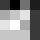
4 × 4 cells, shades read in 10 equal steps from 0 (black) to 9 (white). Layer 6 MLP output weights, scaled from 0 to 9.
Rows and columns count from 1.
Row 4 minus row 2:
1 0 -1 0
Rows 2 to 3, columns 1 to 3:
6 7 8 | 8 9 6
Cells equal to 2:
4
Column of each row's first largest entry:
3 3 2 1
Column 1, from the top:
2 6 8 7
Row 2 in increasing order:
2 6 7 8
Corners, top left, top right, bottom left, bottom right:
2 1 7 2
